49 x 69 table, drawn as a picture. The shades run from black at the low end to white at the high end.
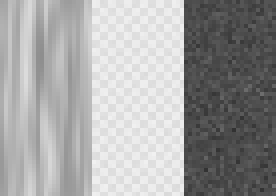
The table splits into one row of 3 panels. Panel 1,1: high, streaked downward. Panel 1,2: very high, checkered, faint in contrast. Panel 1,3: low, fine-grained, faint in contrast.
